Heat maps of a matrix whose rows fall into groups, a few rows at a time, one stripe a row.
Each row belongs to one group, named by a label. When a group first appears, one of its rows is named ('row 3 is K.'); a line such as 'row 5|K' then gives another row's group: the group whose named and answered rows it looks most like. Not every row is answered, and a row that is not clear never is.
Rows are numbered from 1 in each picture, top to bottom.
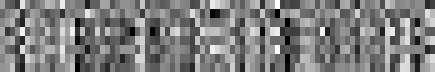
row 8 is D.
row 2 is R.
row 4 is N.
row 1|N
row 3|D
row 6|N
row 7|D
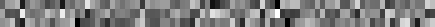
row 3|D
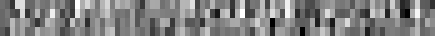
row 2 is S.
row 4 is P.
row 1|S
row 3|P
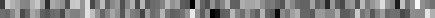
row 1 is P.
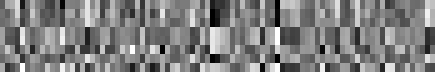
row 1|R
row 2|R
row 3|R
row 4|N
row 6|N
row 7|R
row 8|N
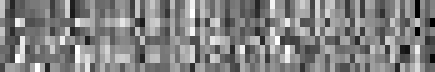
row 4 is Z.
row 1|Z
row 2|Z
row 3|S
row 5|N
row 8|P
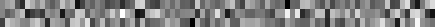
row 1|D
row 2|S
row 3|P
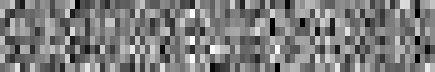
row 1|D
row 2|Z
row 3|P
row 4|P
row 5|Z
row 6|N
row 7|Z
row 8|R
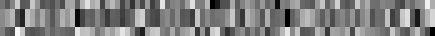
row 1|R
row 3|D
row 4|S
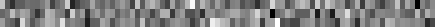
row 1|Z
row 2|P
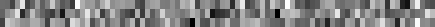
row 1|S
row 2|R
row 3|P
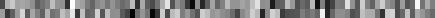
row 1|P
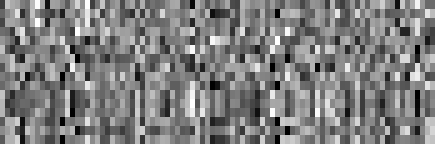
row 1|P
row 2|R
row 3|P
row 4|S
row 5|N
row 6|Z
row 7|D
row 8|P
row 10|R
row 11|Z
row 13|Z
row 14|R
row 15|D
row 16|R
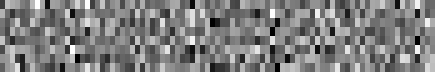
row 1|P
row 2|Z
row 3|R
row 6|P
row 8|R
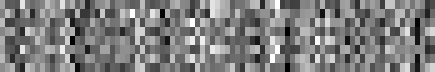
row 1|N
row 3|Z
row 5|Z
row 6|N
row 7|Z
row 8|D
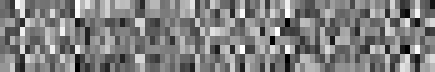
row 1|S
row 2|S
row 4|N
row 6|S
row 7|D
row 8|D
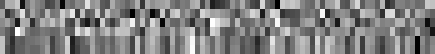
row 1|R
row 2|N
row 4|S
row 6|Z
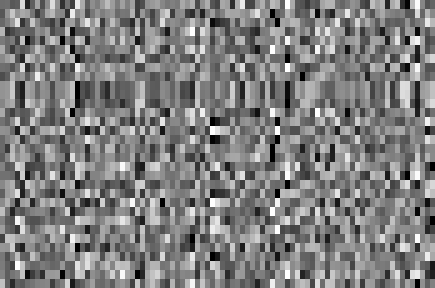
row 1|S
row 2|P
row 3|R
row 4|Z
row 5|S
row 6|Z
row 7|D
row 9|P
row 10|D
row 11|D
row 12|D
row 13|Z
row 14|R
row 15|N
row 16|R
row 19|S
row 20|S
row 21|D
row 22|R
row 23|N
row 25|S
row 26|N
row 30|S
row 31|S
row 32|Z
